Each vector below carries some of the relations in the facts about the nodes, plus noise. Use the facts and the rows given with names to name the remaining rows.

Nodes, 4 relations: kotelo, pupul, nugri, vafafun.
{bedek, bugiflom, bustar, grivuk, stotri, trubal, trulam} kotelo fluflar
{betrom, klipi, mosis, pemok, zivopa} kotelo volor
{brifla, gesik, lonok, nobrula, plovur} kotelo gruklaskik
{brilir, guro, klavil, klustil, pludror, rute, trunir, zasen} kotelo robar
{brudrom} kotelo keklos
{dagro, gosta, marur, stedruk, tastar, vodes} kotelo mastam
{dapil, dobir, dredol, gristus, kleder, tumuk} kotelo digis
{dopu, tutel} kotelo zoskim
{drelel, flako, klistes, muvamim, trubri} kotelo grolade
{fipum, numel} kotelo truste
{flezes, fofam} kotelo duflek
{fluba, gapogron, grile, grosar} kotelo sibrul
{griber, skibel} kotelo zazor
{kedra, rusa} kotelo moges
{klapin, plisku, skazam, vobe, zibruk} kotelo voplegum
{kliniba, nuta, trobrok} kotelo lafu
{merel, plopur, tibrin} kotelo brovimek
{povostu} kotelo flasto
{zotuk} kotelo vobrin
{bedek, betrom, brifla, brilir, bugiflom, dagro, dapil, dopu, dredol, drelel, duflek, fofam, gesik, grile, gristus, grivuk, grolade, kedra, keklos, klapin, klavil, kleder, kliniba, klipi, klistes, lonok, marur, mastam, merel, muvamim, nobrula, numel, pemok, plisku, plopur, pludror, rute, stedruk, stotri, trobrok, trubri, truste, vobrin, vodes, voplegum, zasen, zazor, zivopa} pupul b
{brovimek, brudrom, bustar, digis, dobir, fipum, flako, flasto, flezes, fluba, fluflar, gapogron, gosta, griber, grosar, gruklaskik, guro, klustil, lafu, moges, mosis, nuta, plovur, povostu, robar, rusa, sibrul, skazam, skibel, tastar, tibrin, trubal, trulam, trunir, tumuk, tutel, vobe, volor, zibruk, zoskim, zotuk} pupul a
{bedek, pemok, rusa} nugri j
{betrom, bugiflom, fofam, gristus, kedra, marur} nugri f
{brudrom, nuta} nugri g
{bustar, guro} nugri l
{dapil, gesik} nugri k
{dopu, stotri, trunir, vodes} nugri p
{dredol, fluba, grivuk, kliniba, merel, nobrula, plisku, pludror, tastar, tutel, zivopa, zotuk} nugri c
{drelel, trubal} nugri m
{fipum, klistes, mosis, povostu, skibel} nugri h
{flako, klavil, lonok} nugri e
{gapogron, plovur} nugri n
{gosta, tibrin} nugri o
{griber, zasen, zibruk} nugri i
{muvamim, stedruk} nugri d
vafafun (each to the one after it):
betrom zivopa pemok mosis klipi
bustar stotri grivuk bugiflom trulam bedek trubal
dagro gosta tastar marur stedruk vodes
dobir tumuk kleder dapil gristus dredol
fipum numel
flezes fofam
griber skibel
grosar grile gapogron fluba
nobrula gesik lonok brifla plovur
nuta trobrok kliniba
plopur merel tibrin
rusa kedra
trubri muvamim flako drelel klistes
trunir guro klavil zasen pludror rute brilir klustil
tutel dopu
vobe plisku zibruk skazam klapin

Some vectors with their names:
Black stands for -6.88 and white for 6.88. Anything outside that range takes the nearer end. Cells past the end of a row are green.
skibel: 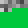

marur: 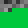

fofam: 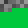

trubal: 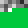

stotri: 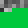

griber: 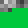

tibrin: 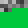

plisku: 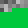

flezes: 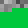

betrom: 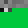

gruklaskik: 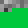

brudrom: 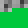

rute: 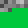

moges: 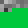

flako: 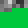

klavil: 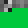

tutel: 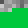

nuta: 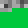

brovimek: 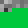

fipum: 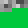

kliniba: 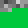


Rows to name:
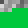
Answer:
rusa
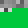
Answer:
fluba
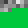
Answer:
pludror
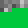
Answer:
kleder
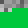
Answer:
zotuk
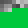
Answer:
dredol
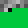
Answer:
zasen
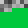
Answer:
drelel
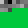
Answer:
stedruk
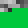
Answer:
guro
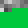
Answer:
robar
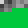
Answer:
klistes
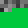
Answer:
bugiflom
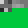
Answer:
muvamim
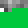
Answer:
klustil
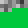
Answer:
mosis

